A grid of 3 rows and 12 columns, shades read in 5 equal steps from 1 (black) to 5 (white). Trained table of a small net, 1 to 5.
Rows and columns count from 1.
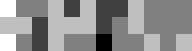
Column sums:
14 10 7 12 9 11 5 8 11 10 9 10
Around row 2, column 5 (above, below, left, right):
2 3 4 4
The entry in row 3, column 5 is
3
